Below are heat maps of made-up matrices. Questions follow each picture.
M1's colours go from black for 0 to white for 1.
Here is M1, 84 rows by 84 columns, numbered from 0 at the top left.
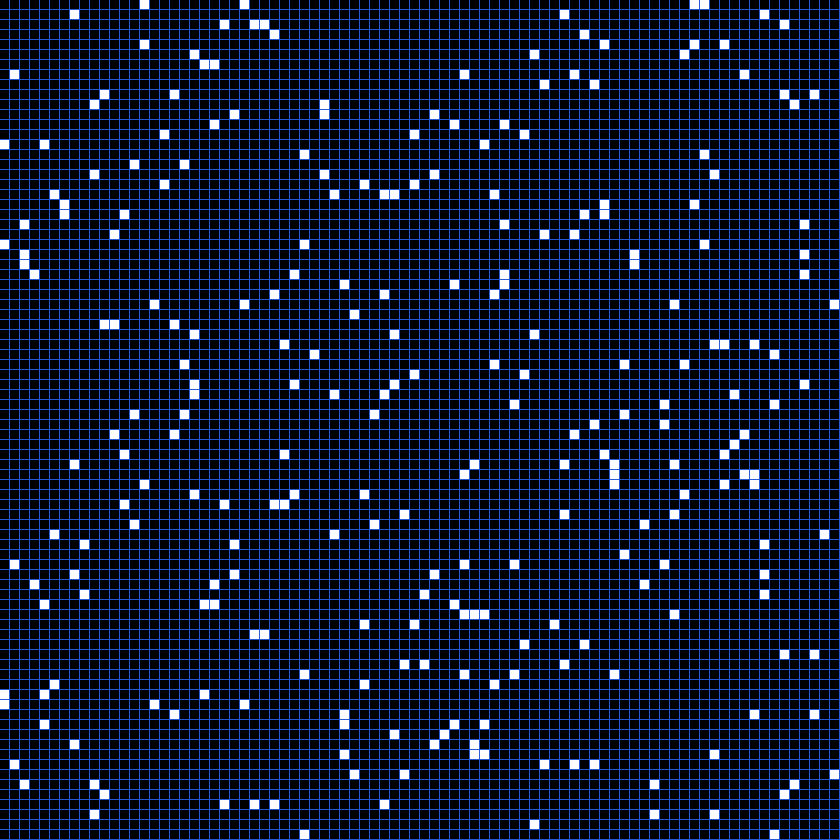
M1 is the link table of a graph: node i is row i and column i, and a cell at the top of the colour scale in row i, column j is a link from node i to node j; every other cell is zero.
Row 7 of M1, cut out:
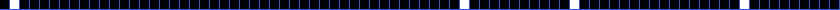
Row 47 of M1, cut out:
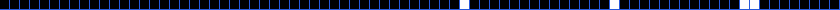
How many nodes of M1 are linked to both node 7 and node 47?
2
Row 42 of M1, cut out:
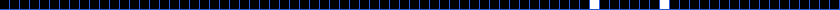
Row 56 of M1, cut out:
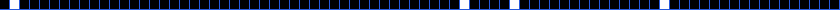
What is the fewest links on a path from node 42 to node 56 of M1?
2
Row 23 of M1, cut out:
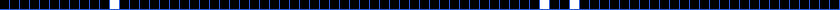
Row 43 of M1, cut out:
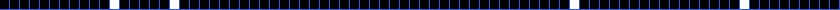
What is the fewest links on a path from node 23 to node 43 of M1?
2
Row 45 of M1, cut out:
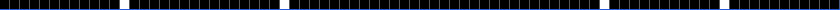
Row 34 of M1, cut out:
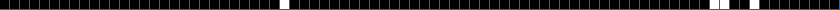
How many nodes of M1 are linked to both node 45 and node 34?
2
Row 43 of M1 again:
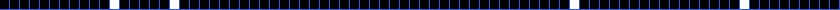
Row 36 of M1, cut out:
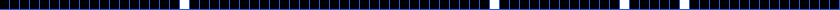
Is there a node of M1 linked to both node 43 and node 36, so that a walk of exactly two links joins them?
no
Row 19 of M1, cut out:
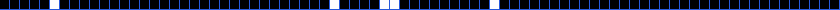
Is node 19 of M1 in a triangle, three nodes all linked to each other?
yes
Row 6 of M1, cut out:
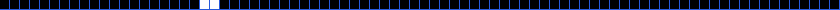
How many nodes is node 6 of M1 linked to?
2
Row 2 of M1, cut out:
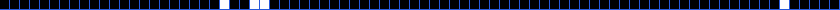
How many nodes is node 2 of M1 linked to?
4
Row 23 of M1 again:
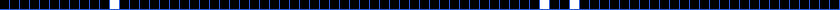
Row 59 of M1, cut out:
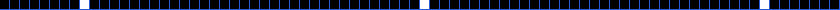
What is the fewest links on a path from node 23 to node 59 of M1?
3
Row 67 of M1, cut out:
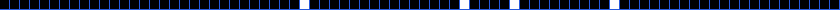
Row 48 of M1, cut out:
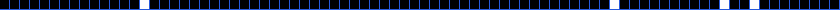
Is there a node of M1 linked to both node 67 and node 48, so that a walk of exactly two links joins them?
yes
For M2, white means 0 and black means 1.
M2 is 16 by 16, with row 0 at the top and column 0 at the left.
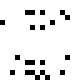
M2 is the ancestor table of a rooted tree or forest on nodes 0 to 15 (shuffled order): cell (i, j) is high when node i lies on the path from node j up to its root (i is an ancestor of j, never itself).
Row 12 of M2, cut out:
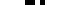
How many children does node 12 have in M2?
1
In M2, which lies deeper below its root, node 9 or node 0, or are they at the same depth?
the same depth
